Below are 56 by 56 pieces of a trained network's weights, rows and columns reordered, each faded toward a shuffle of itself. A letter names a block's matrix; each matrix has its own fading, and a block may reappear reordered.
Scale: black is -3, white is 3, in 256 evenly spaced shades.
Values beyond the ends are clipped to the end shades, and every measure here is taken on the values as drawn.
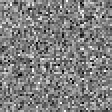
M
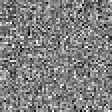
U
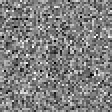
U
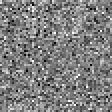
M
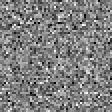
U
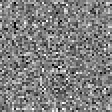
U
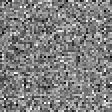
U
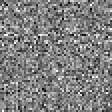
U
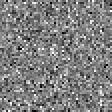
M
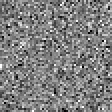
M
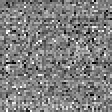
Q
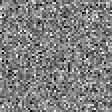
M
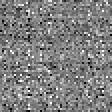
Q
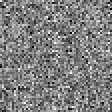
U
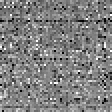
Q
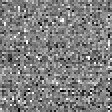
Q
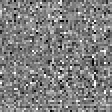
Q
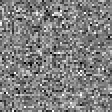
U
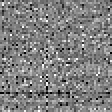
Q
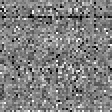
Q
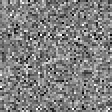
U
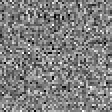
U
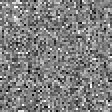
M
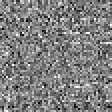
U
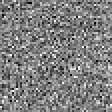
U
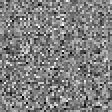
U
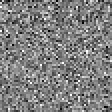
M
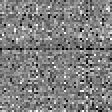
Q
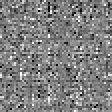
Q
